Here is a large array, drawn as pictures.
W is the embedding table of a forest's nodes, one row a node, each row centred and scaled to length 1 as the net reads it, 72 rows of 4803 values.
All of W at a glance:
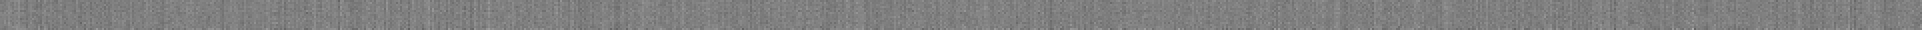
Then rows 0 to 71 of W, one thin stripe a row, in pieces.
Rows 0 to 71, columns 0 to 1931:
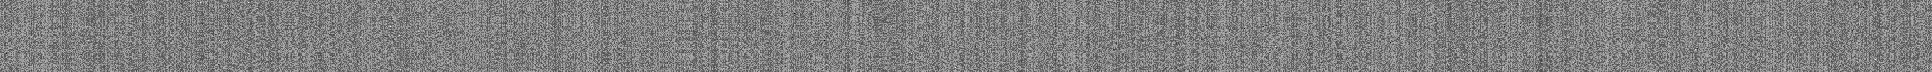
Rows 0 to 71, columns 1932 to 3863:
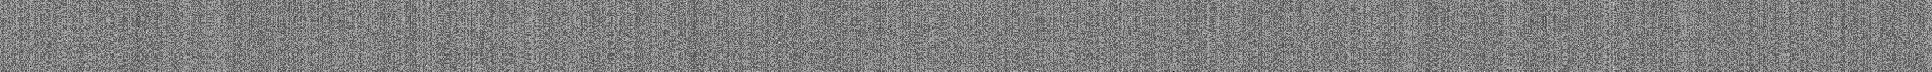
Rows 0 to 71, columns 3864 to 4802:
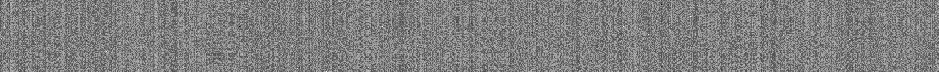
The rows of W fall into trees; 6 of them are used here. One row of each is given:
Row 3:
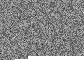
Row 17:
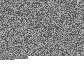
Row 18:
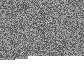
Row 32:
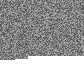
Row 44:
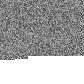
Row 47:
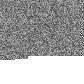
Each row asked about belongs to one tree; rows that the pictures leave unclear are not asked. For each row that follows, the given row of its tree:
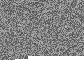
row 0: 17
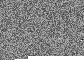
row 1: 44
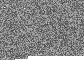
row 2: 18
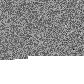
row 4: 17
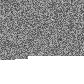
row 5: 47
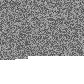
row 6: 32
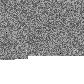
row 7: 47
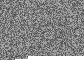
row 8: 18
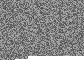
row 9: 18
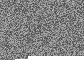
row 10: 47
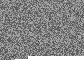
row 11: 44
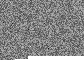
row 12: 3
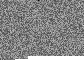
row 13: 32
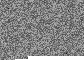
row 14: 17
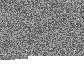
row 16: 47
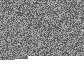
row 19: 17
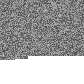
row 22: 17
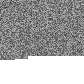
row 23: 32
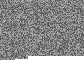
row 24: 18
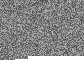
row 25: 17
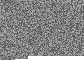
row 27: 47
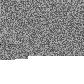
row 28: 47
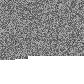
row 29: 17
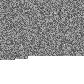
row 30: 18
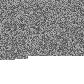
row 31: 18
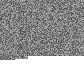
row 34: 32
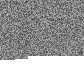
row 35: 32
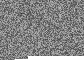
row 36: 17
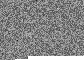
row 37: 44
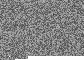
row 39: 18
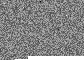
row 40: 44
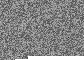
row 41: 17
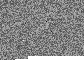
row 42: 32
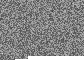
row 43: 32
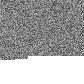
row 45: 47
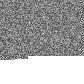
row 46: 44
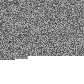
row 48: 32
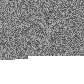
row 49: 3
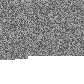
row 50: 18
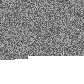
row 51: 44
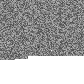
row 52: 18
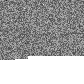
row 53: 32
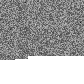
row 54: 32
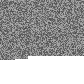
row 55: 32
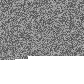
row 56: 17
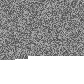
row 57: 17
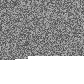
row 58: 32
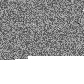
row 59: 32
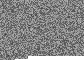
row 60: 18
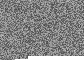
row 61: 47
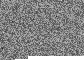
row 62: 44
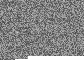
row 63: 32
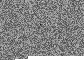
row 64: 18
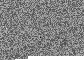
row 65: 18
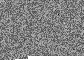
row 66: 17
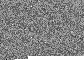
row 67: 44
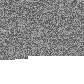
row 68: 17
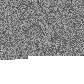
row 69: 3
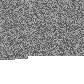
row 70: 18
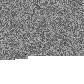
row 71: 18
